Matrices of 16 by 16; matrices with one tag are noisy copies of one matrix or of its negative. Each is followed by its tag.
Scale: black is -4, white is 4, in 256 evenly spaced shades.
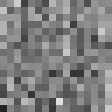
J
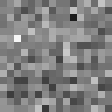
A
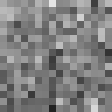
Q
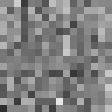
J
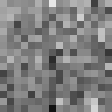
Q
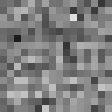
A
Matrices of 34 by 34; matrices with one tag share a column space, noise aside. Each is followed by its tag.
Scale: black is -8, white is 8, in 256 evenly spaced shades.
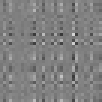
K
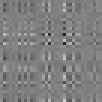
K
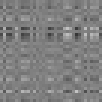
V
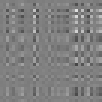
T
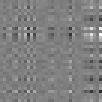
V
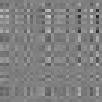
T
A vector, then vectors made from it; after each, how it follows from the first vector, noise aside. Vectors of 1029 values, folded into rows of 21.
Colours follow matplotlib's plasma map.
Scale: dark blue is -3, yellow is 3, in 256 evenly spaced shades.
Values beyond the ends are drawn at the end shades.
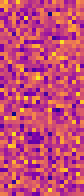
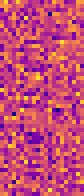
copied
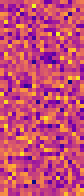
reversed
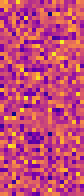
copied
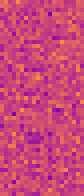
shrunk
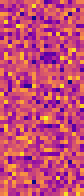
reversed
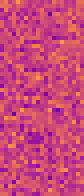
shrunk
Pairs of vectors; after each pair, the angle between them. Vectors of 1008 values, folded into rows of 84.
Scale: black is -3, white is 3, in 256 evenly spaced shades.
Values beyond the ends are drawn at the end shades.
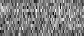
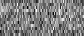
nearly parallel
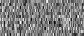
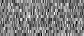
orthogonal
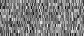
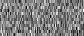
partly opposed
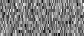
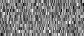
nearly opposite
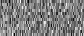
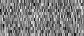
orthogonal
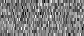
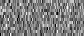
orthogonal
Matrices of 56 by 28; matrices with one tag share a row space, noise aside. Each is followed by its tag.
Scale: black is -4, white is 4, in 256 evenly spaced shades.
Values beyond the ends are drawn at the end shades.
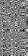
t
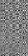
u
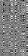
t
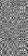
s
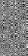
t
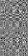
u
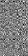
u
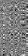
t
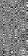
t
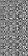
u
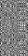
s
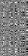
t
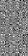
u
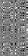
t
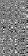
t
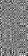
s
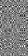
s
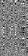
t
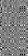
s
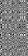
s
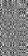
s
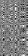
t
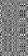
s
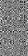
s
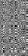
t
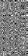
t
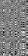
t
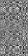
u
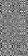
s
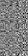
u
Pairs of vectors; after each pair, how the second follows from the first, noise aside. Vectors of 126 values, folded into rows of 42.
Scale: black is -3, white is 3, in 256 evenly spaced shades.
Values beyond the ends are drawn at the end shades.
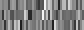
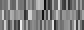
negated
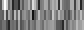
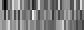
negated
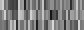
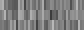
shrunk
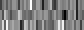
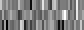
negated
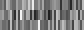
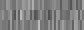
shrunk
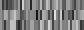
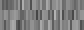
shrunk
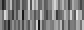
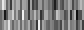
negated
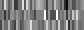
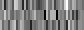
negated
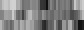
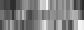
negated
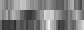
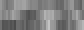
shrunk
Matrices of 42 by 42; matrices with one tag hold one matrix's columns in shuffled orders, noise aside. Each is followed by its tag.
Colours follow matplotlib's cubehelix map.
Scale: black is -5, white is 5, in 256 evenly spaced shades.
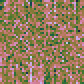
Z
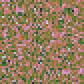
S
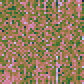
Z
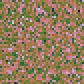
S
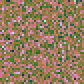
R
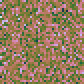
S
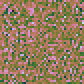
S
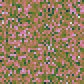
S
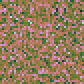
S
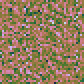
S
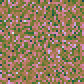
R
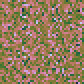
S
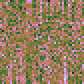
Z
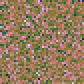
R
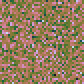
R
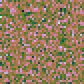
S
